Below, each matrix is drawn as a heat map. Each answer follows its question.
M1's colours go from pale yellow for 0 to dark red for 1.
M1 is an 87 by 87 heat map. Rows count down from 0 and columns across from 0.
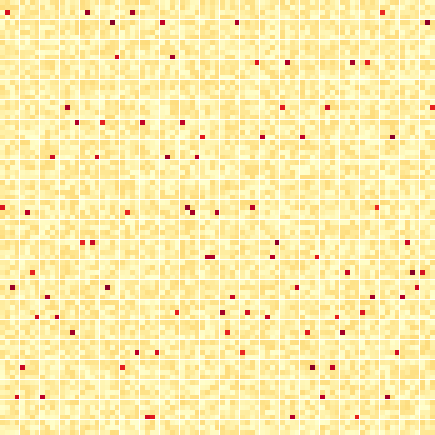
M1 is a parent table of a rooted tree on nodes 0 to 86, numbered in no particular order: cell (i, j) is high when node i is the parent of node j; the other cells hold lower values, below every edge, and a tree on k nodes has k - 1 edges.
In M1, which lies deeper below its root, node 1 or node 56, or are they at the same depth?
the same depth
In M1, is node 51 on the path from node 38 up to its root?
yes
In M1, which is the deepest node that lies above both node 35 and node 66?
73
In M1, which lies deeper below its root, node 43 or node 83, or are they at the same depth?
node 43
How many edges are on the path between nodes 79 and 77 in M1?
1
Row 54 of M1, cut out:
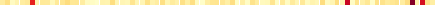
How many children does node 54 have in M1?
4
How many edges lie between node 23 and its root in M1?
4
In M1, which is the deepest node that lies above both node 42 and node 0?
51
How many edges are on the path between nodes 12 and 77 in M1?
3
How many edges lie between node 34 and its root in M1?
4
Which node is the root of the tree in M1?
12
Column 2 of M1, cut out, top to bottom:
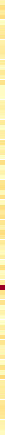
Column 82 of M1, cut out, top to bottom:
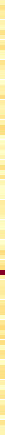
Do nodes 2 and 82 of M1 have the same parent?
no
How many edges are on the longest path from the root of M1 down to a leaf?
4
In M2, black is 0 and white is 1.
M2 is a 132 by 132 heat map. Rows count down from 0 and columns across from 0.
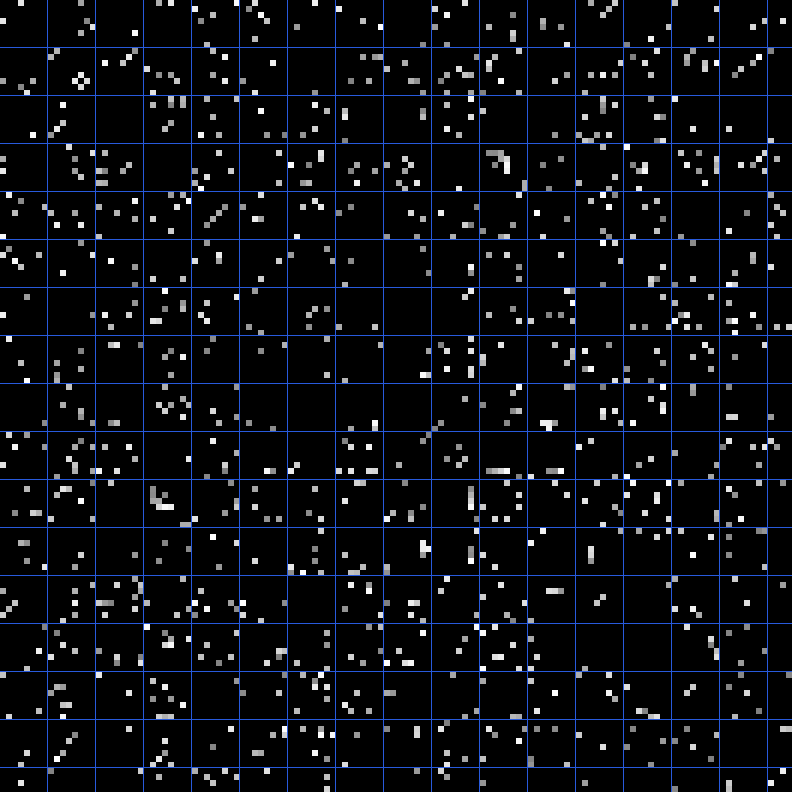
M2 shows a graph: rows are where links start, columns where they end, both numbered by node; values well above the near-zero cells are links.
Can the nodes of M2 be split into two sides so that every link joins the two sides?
yes
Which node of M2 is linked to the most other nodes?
node 78
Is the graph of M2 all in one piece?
yes
